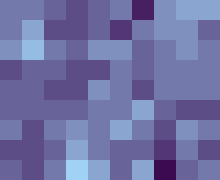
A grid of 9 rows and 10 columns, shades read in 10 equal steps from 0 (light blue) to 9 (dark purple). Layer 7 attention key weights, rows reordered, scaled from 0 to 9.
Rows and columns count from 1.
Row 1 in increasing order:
2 2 3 4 4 4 5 5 6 8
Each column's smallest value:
3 1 4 0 2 2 2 3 2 2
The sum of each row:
43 45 35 49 47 47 40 50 42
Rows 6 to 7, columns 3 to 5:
5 5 4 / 4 3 4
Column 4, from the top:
6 6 5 6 6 5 3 2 0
